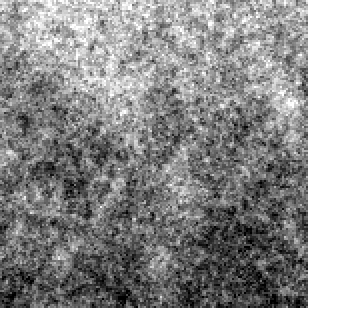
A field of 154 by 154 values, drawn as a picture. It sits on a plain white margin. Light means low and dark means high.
No regular stripes run through it. The field is mottled with small blotches. The bottom right is the ninth with the highest average. The histogram is bell-shaped. On average the colour sits 50% of the way up the scale. Values rise toward the bottom. No row or column stands out.
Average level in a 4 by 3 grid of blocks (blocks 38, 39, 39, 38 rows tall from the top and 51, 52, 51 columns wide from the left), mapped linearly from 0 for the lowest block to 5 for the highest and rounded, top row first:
001
222
334
445
